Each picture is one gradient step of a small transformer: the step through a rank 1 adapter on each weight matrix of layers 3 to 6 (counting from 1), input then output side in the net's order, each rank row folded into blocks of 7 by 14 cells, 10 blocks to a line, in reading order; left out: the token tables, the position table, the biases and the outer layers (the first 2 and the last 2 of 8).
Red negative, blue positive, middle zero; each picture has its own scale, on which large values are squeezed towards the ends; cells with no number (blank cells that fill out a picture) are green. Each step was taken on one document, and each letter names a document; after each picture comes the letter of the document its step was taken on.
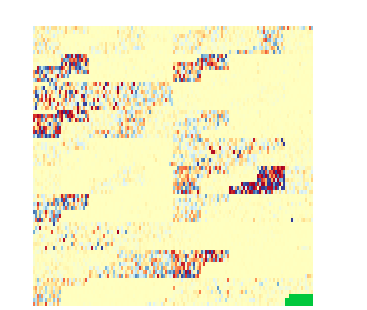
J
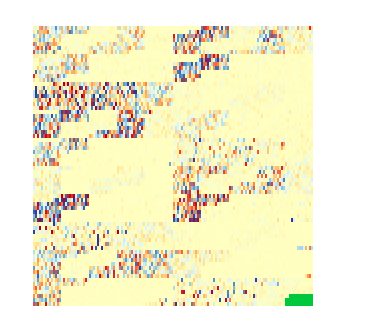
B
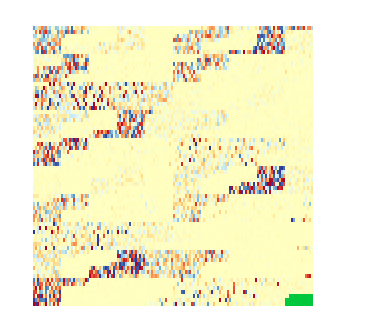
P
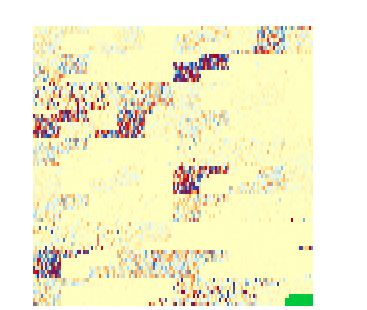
B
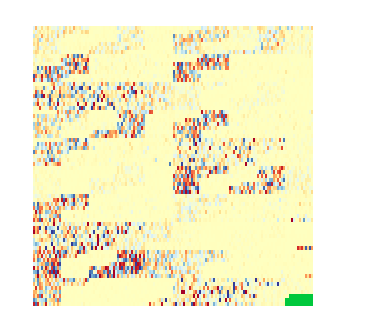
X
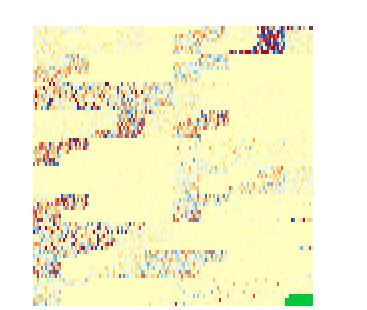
B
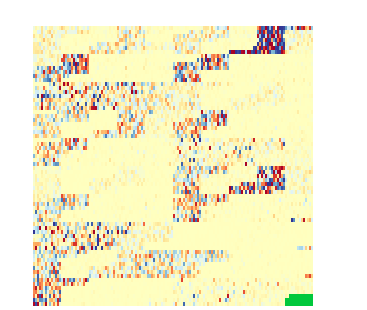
P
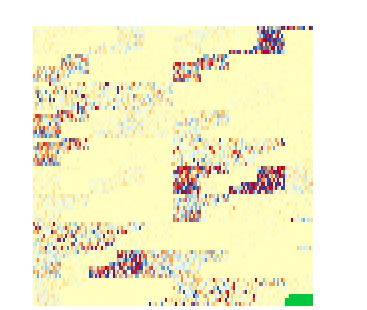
J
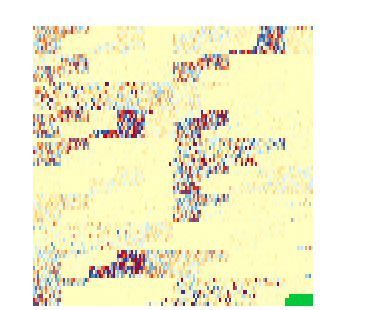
X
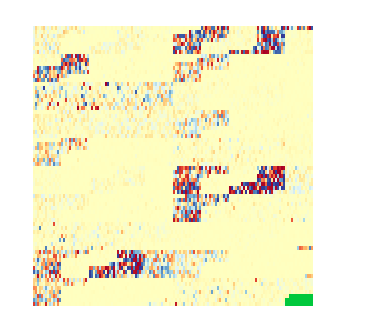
J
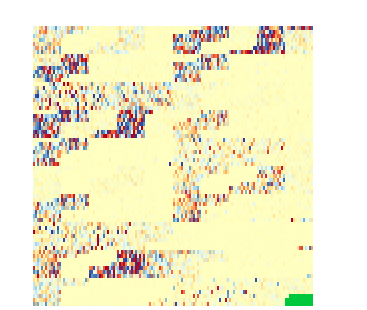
B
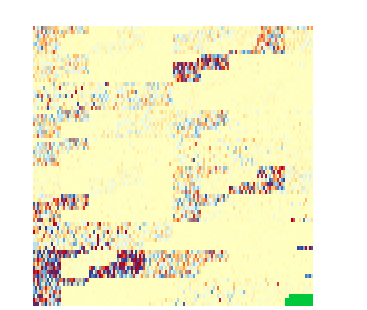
X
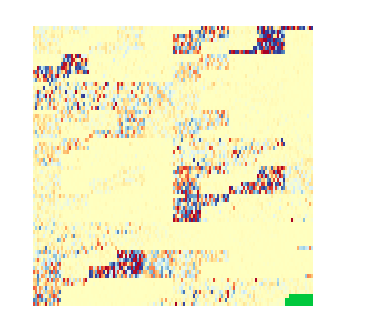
J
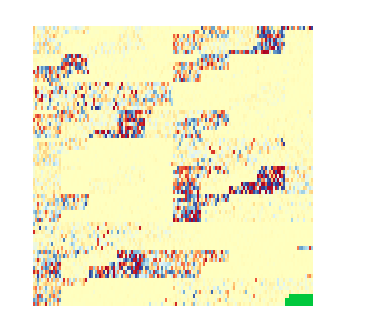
J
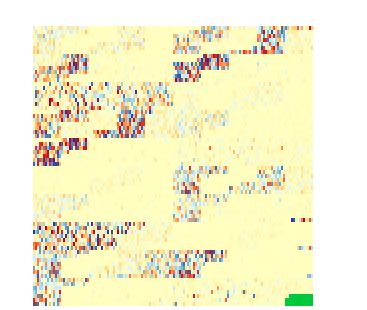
B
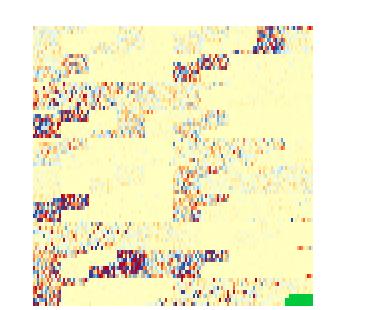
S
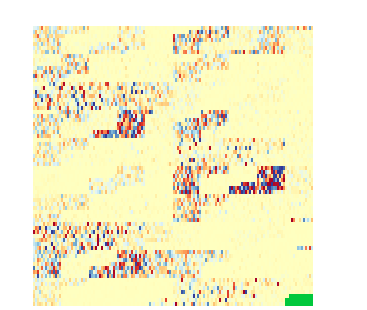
X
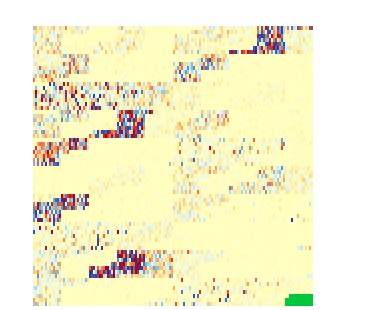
P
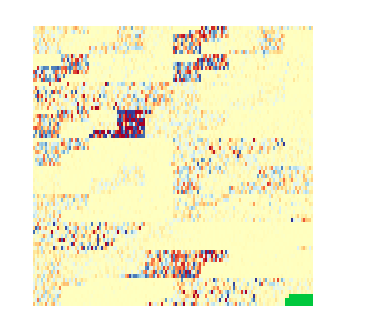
J
